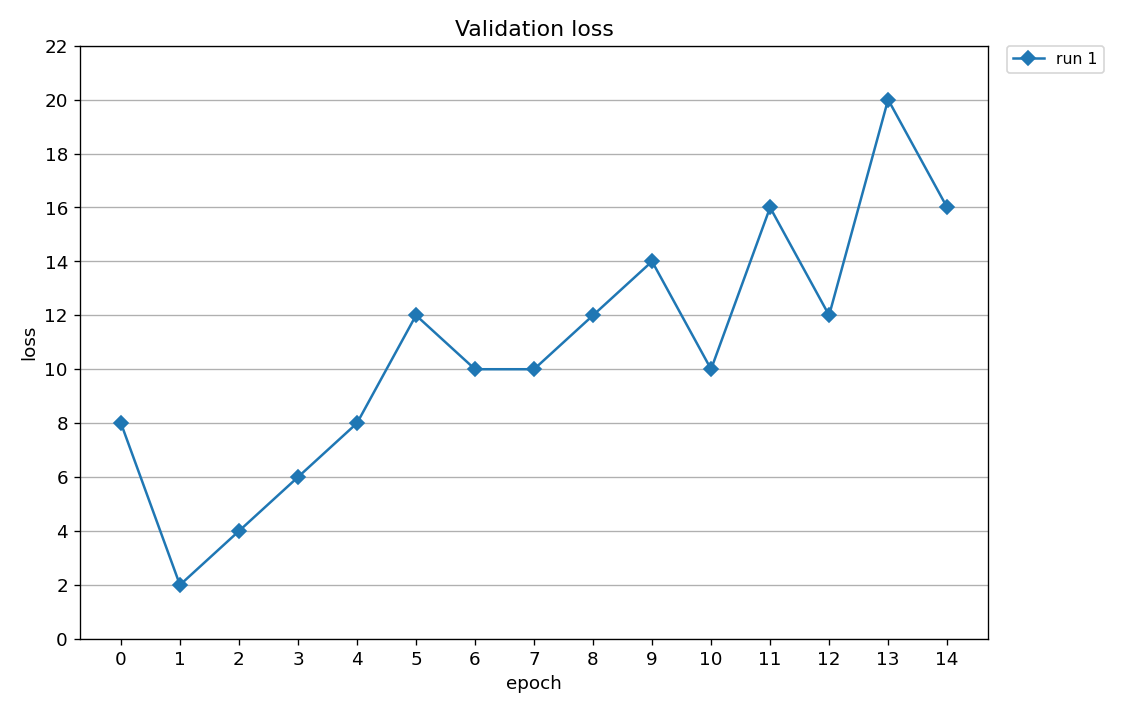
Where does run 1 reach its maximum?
13
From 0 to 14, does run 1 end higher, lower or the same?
higher
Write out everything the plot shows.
Title: Validation loss
x-axis: epoch, ticks 0 1 2 3 4 5 6 7 8 9 10 11 12 13 14
y-axis: loss, ticks 0 2 4 6 8 10 12 14 16 18 20 22
Legend: run 1
Values:
run 1: 8 2 4 6 8 12 10 10 12 14 10 16 12 20 16
